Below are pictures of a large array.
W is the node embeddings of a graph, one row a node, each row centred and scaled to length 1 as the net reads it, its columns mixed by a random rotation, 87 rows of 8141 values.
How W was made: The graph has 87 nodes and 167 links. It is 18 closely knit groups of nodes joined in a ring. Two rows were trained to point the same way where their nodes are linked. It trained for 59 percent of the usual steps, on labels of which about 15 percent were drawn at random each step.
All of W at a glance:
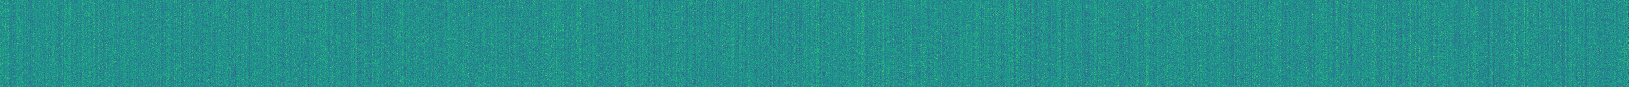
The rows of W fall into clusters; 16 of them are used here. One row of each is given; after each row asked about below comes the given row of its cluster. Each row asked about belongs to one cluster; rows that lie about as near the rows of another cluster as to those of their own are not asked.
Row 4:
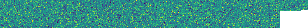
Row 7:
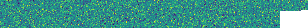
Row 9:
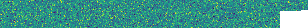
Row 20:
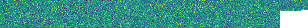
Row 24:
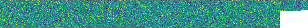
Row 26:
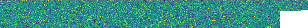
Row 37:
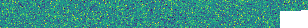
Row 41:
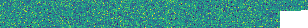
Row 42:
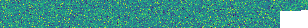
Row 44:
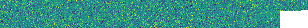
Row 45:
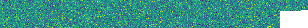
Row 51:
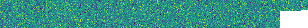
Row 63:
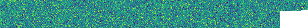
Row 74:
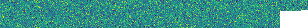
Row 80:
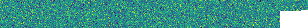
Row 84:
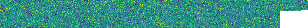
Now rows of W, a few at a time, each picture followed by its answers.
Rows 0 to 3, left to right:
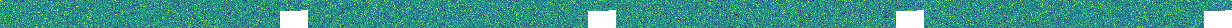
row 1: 51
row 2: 41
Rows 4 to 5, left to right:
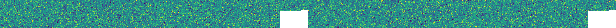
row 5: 84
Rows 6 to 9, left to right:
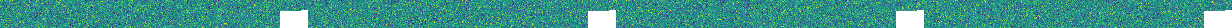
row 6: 7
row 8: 80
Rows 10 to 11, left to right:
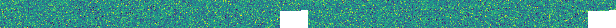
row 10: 37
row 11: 63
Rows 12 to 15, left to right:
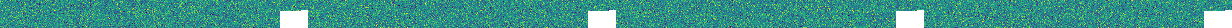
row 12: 80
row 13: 42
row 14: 20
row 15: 42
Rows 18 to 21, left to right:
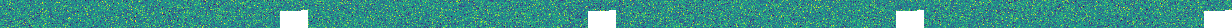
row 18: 7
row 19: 41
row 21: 24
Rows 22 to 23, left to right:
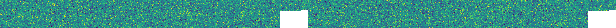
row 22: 9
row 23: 80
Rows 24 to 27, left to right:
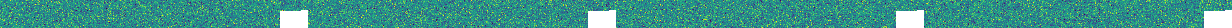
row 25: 63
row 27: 37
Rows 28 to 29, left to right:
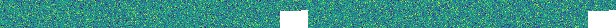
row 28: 80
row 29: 24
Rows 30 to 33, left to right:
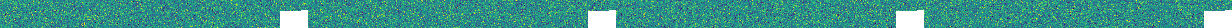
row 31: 9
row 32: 4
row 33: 74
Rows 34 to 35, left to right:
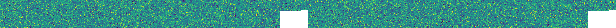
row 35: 74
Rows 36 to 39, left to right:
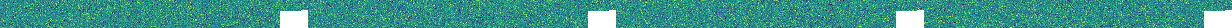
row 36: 45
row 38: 44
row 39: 26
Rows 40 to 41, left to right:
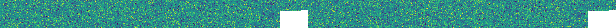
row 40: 41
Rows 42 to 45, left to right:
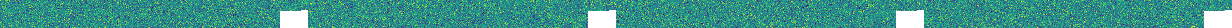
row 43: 37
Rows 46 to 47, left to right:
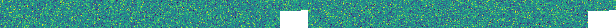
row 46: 51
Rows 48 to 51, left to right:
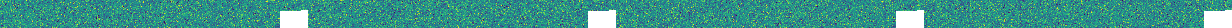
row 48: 4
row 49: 24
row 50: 4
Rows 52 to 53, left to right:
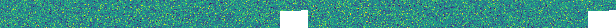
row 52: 26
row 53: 42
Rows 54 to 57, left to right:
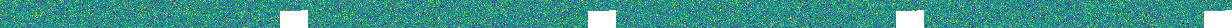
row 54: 9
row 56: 44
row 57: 4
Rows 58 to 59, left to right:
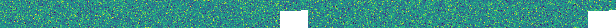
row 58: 9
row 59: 51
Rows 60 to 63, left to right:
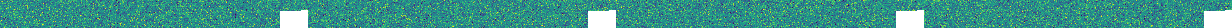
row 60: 20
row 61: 4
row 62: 80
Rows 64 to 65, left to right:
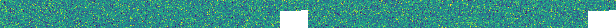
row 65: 84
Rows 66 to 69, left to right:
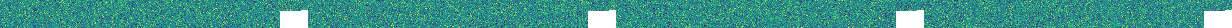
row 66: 51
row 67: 24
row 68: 41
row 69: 7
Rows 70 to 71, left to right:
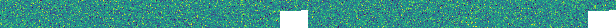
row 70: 63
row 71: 84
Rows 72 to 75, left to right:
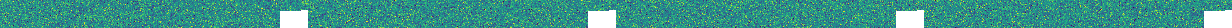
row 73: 42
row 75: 42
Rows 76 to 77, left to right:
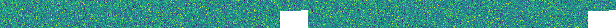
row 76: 24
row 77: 26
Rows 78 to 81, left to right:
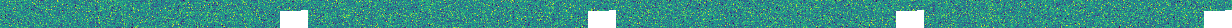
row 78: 41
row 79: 9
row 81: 51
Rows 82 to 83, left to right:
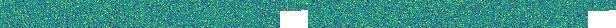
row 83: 45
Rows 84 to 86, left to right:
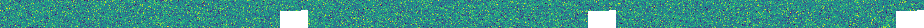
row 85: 63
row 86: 37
